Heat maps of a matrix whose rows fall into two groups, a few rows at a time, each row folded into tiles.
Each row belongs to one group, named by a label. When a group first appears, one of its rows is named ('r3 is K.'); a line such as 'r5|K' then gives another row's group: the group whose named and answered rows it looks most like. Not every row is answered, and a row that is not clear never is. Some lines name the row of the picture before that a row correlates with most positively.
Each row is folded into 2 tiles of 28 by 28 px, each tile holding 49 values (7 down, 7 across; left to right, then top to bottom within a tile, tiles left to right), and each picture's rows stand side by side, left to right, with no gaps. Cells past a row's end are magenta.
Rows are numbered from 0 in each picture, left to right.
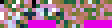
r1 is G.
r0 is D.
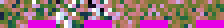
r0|G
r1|D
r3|G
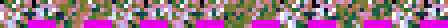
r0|D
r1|G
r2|D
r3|D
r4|G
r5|D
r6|G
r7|D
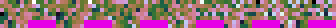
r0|G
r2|G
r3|G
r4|D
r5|D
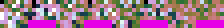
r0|D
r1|D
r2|D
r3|G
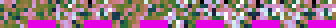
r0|G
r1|D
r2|G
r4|D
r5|D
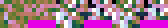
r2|D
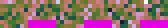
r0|G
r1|G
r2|G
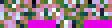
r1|D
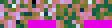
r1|G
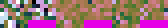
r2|G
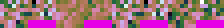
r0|D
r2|D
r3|G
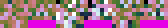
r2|D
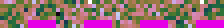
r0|G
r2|G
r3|G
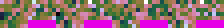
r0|G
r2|G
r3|G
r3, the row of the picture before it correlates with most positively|1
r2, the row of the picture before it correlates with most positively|3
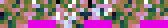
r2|G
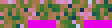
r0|G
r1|G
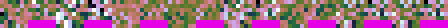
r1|D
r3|G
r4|D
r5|G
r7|D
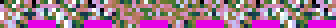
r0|D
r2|G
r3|D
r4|D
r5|D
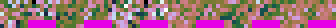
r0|D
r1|G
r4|G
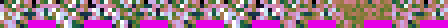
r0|D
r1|D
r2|D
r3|D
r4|D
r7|D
